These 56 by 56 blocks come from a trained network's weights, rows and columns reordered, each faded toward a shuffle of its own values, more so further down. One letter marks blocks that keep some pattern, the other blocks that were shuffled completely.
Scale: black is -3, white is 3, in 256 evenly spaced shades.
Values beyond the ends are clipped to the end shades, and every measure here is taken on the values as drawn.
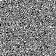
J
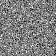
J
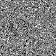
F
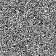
J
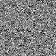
F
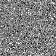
F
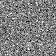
J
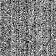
F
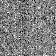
F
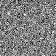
J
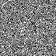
F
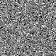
F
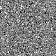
F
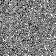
J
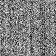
F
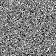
J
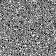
J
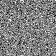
J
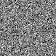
F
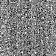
F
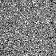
F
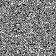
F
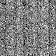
F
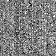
F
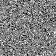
J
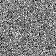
J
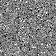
J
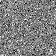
J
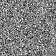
J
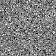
F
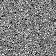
J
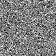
J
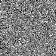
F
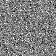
J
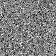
J
